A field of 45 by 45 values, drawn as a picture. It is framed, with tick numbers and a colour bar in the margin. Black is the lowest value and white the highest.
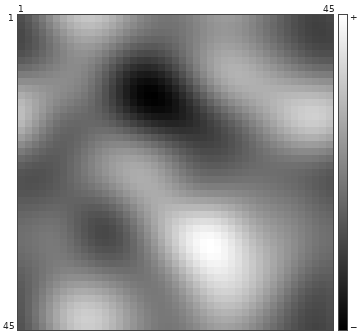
The top middle is the ninth with the lowest average. The halves do not mirror each other. The bottom middle is the ninth with the highest average. Overall the values sit about 50% of the way up the scale. There are no lone odd cells. The histogram is bell-shaped.
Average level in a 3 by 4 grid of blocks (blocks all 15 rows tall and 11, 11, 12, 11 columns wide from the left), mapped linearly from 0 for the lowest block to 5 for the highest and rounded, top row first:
2022
1222
2252
